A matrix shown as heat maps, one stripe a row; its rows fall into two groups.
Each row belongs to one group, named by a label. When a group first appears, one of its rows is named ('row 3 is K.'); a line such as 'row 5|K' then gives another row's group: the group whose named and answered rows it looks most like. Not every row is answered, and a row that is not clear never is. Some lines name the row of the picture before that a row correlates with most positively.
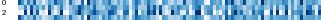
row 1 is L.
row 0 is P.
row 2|L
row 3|P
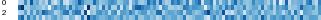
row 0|L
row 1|P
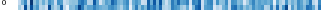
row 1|L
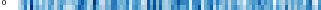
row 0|L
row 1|L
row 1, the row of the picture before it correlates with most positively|0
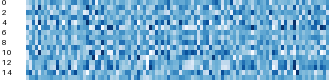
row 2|P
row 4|L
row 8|L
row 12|L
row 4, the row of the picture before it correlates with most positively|1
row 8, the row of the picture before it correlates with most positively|0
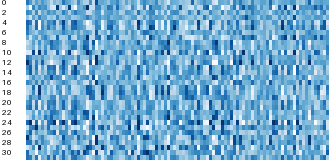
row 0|P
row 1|L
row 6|P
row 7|L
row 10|L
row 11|P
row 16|P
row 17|L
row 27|P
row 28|P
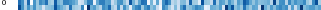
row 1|P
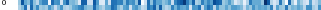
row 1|L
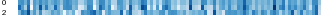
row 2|P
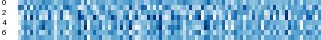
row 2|L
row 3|L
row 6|L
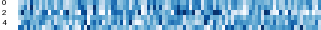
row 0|L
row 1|L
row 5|P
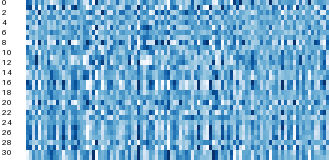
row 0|P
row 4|L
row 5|P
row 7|P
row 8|L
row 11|P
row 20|L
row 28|P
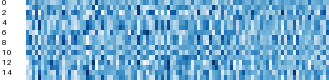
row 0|P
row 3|P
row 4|L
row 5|L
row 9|L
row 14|L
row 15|L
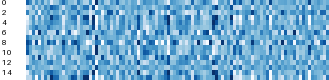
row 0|P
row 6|L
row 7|P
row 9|P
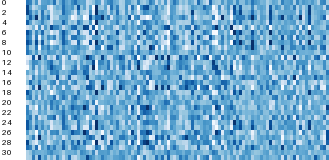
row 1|P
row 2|P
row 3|P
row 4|P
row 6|P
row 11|L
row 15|L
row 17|L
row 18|P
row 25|P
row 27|L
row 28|P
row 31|L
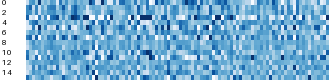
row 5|L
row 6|L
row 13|L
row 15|P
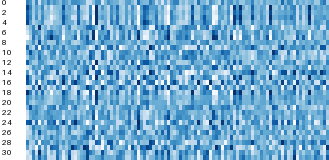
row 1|P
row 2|P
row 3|P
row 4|P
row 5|L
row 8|L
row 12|P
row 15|P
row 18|P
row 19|P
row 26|L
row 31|L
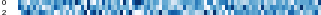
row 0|P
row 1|P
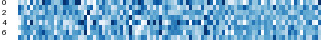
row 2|P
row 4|L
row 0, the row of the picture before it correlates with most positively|0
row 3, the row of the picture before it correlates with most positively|2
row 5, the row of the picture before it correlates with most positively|2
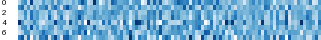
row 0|L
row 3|L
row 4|P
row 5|L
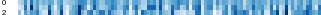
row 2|L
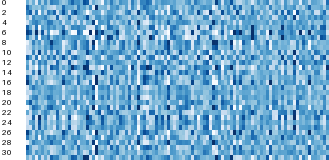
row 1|P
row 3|L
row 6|P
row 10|L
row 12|L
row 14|L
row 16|P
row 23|L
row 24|L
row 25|L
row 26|P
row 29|P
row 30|P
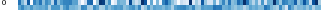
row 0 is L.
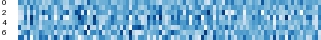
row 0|P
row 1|L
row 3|L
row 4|L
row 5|P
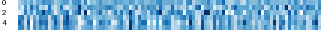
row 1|L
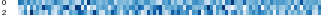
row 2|L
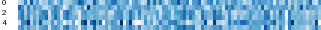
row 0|L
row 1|P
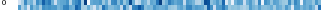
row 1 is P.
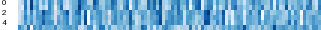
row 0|L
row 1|L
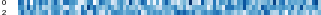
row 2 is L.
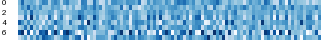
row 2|L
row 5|L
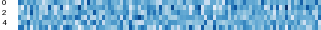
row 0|P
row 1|L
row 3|P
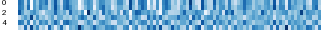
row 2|P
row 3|L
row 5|L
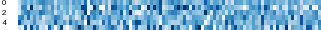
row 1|L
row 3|P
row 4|P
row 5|L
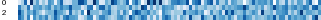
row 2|P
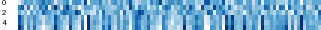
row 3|P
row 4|P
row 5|P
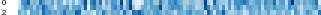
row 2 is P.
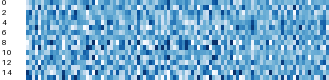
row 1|L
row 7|L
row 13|L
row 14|P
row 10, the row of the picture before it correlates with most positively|2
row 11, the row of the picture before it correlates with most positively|1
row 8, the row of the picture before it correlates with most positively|1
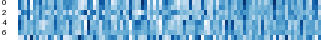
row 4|P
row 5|P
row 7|L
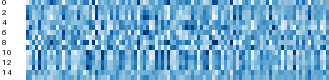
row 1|P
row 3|P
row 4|L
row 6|P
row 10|L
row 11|L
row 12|L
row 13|L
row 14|P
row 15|P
